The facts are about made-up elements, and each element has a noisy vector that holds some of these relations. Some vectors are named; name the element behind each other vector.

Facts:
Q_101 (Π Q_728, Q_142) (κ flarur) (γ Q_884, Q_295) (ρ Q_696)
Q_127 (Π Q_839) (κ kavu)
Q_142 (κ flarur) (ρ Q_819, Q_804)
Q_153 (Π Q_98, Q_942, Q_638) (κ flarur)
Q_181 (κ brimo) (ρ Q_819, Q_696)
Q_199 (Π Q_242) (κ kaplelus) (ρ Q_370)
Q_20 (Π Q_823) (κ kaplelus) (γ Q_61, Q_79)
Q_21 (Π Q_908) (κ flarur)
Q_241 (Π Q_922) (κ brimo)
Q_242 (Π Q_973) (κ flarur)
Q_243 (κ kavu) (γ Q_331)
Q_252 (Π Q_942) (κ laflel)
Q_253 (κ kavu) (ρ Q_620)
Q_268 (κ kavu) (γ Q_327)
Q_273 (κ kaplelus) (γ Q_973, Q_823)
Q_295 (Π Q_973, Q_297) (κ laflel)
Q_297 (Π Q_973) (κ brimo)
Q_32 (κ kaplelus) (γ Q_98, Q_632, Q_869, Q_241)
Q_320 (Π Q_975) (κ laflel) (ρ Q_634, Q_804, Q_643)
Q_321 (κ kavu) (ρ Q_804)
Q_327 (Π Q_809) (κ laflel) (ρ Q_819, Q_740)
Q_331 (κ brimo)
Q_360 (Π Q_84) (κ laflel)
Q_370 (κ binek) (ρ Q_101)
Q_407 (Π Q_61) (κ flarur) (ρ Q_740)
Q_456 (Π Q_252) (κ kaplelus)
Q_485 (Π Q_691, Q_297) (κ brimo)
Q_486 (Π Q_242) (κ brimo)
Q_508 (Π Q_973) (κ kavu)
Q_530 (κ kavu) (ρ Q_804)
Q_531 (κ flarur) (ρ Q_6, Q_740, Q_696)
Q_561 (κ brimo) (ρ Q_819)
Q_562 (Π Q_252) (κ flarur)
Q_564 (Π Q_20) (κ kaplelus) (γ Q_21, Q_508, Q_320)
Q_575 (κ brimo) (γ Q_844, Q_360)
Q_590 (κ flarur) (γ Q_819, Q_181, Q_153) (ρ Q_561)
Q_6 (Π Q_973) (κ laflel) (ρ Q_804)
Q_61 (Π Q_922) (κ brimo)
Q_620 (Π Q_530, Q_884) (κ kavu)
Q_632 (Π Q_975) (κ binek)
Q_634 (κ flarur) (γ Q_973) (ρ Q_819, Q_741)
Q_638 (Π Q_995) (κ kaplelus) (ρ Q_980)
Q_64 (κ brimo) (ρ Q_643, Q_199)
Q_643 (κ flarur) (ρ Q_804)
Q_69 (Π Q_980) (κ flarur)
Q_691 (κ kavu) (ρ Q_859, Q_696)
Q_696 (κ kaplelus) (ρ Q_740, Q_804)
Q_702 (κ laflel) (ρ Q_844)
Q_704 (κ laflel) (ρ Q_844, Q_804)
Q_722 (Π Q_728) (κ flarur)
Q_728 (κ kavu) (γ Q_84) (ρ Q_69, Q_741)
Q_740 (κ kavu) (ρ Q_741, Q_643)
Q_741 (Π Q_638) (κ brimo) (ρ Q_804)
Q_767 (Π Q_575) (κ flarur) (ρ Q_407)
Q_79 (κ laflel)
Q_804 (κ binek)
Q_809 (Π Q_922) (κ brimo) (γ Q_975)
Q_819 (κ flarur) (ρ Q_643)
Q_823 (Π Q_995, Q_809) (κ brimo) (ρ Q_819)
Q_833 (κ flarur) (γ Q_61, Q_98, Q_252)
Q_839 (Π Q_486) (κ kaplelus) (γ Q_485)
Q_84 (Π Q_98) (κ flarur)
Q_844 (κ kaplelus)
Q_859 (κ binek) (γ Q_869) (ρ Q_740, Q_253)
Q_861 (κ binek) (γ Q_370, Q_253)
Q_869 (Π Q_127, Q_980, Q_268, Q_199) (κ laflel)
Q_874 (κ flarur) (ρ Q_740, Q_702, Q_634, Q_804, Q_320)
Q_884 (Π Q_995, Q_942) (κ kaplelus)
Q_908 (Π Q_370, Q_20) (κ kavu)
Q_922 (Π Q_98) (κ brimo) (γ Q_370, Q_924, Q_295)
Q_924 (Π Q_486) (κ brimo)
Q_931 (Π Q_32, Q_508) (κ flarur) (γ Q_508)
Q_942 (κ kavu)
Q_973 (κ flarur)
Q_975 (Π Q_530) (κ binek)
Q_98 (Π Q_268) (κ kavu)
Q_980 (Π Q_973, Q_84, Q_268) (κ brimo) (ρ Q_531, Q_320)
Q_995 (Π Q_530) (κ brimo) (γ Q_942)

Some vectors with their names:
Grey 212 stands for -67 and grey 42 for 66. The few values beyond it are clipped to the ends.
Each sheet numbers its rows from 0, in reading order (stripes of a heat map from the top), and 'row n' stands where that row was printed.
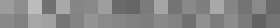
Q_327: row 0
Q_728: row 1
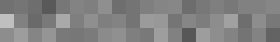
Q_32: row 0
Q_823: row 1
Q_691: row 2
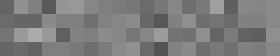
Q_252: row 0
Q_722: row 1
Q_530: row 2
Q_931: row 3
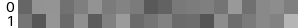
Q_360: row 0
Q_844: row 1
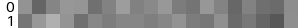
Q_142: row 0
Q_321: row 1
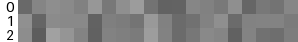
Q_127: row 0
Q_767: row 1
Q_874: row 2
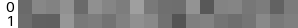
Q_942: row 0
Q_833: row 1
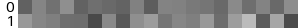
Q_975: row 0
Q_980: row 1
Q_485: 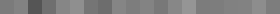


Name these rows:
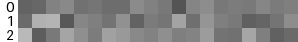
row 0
Q_84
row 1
Q_6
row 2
Q_819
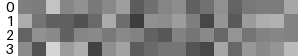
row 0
Q_704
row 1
Q_199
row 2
Q_295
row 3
Q_702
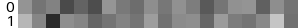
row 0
Q_638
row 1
Q_101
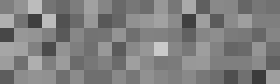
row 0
Q_320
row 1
Q_370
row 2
Q_620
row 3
Q_696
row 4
Q_407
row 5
Q_804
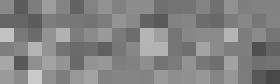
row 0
Q_590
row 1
Q_973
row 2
Q_561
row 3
Q_859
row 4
Q_634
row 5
Q_740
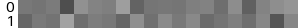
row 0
Q_839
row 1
Q_861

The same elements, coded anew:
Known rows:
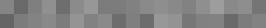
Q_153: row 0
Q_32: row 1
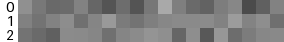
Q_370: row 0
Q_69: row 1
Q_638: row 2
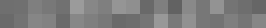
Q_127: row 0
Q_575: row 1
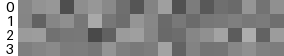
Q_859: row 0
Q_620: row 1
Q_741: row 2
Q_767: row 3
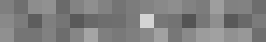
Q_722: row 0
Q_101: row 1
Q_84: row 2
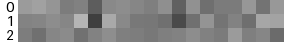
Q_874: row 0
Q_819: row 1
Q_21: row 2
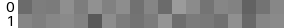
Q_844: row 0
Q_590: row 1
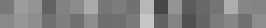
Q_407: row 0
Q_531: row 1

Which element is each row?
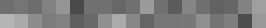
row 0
Q_181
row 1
Q_321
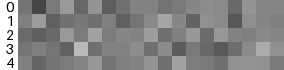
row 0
Q_995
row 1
Q_980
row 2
Q_884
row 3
Q_327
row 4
Q_252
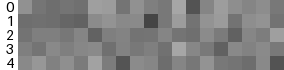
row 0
Q_98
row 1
Q_922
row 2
Q_64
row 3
Q_79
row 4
Q_508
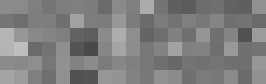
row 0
Q_691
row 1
Q_908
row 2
Q_530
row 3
Q_6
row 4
Q_728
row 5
Q_704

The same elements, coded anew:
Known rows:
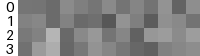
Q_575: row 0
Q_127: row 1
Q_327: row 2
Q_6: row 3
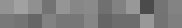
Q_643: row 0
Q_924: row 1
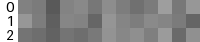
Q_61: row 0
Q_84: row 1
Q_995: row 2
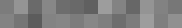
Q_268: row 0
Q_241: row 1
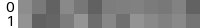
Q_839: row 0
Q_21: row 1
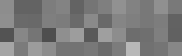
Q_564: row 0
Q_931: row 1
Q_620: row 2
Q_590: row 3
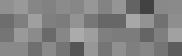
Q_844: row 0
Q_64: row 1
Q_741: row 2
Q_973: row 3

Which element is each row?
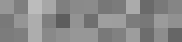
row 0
Q_142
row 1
Q_530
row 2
Q_531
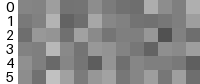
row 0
Q_823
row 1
Q_320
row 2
Q_696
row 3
Q_704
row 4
Q_242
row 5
Q_874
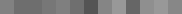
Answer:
Q_908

